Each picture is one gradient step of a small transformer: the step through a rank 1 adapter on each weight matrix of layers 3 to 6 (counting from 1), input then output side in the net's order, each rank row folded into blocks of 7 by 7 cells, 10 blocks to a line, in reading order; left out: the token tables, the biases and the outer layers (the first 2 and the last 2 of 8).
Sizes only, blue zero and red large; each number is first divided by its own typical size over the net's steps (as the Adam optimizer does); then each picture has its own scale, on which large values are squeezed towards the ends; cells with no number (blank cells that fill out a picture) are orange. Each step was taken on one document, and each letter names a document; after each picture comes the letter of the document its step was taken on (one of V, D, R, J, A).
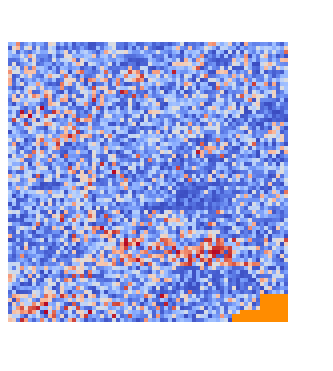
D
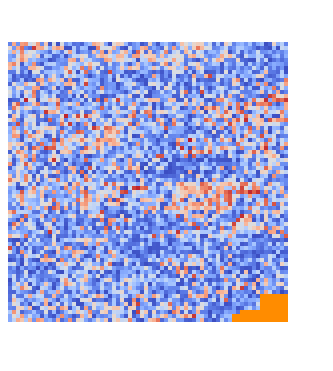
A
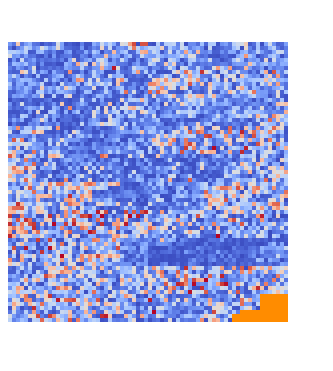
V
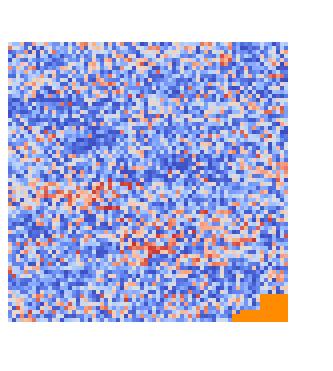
A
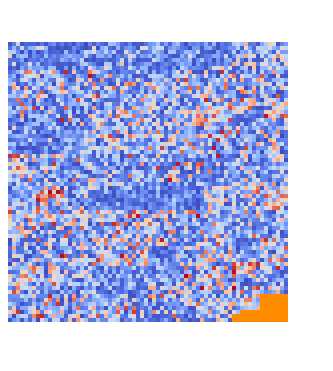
V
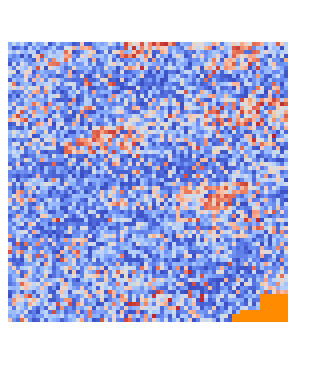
A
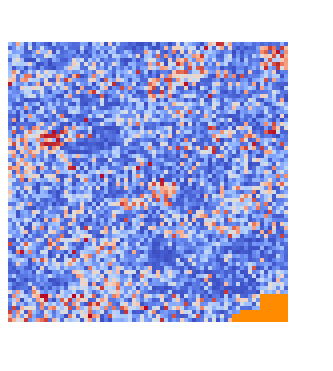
D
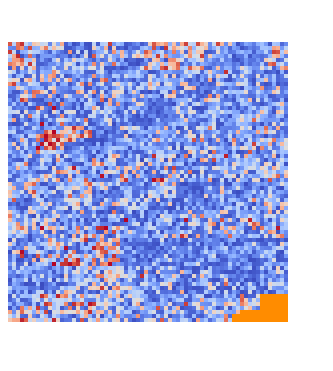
D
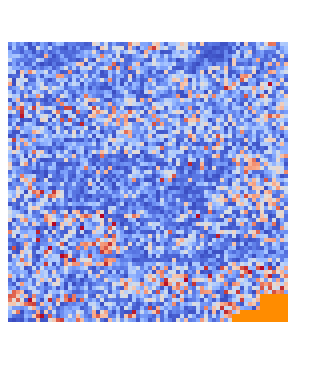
V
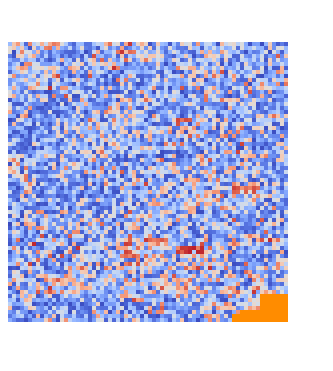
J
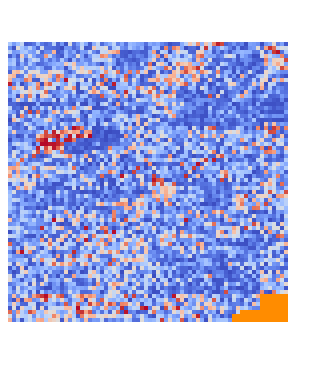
D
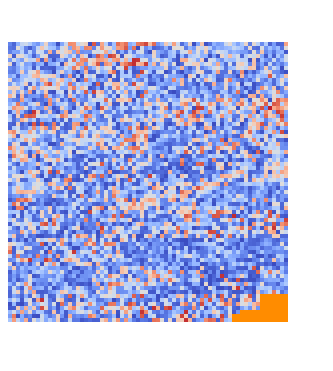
A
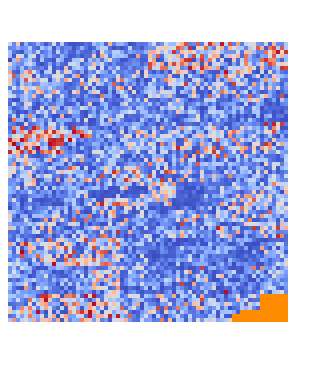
D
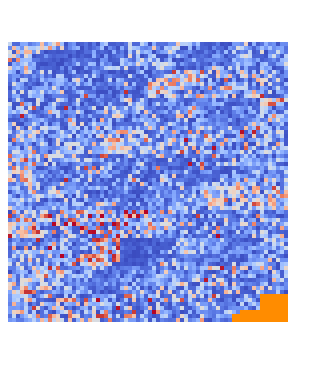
V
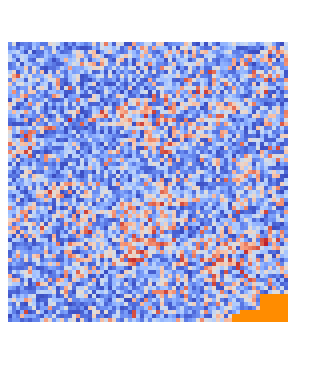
J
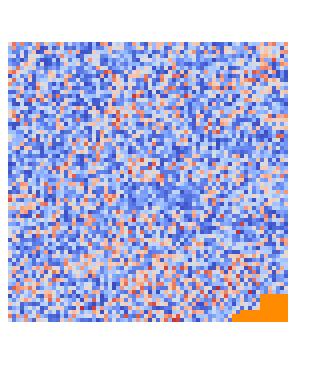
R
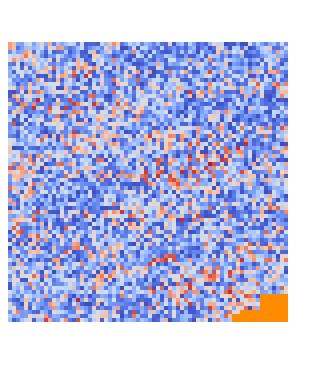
J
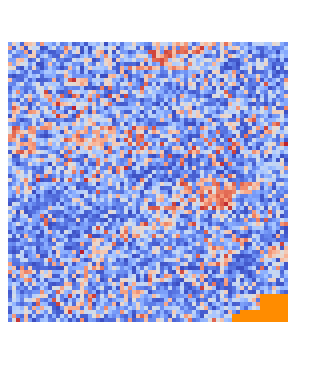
A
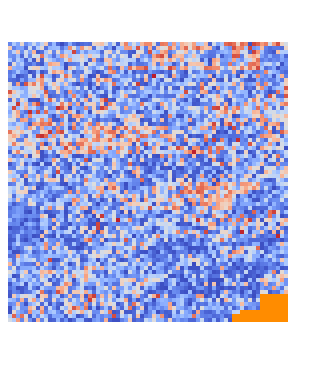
A
